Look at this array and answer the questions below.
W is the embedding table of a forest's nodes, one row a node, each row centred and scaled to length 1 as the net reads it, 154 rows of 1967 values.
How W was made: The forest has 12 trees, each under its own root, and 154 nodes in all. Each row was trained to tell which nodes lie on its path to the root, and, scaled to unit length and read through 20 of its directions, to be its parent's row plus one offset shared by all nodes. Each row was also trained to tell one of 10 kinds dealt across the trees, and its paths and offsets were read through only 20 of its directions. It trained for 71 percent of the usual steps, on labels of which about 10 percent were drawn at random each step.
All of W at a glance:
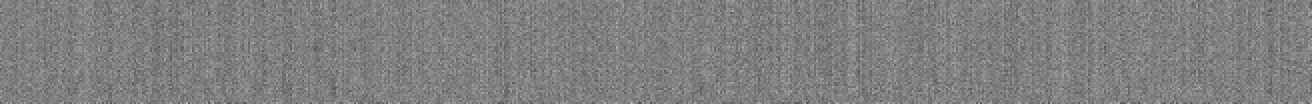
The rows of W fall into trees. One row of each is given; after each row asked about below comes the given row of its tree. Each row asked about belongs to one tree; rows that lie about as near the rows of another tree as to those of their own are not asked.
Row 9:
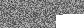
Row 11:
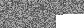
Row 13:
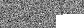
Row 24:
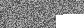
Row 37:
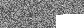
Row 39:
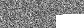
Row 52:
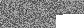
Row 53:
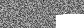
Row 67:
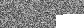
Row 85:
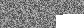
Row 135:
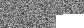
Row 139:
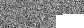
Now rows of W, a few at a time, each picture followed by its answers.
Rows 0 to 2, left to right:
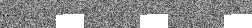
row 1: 139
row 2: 67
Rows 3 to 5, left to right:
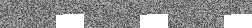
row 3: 135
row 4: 135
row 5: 139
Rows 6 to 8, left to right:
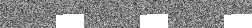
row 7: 24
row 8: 9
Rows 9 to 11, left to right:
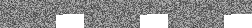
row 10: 9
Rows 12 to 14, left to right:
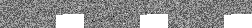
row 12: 24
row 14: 67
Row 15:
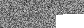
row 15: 52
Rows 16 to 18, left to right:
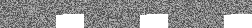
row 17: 24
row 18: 53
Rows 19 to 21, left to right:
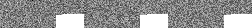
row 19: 39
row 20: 9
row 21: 53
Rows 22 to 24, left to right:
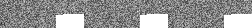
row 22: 139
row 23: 13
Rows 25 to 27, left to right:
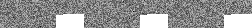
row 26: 85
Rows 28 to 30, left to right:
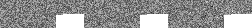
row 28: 39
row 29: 53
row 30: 9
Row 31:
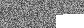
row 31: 24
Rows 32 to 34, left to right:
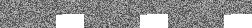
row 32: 53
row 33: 67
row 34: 67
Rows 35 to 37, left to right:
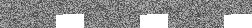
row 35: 39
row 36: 135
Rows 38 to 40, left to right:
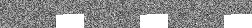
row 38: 39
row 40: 67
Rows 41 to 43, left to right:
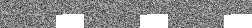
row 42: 67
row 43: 52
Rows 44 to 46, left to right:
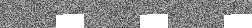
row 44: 135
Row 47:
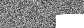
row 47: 53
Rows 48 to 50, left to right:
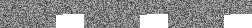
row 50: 24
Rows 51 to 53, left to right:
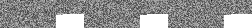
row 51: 9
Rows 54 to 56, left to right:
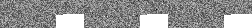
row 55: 67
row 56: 135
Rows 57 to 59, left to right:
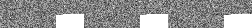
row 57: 39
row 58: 13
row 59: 39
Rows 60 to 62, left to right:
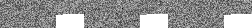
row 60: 13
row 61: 39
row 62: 52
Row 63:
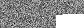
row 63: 13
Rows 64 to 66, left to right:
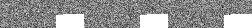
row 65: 39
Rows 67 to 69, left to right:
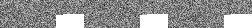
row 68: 53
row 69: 13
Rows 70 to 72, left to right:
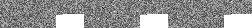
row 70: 52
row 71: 67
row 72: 39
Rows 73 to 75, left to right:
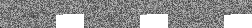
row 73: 9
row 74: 13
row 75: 13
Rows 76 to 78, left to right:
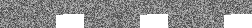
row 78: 53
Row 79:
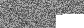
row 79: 135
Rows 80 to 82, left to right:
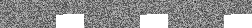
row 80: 39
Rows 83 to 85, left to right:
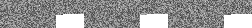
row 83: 135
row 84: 9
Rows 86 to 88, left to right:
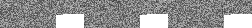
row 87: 52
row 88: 135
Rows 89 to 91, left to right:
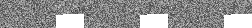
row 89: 135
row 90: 135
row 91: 135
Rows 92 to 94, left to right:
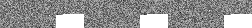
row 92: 24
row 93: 52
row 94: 13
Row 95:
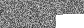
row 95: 11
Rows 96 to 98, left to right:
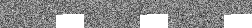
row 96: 53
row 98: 39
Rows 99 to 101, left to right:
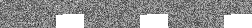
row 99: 13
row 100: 24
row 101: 139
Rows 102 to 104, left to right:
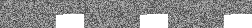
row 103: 9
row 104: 67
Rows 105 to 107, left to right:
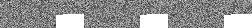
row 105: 53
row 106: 13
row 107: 135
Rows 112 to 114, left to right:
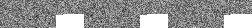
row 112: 67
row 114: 139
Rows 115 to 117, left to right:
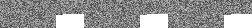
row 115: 52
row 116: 39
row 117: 85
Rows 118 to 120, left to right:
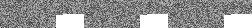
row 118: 139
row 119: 9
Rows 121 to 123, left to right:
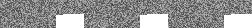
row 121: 24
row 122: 24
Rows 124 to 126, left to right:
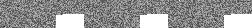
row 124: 85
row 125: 139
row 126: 24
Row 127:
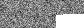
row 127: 67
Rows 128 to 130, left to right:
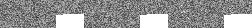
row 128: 135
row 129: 85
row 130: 53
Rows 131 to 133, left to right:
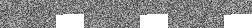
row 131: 135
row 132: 24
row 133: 24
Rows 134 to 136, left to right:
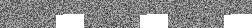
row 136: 13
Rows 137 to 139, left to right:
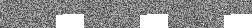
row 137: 13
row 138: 24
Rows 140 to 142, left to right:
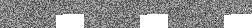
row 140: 52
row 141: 85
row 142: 24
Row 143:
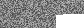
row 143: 67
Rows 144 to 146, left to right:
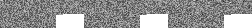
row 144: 13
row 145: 52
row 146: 67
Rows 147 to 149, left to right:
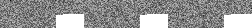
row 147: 52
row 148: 37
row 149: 39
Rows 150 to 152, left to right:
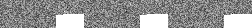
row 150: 67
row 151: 53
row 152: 13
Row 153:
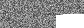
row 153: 39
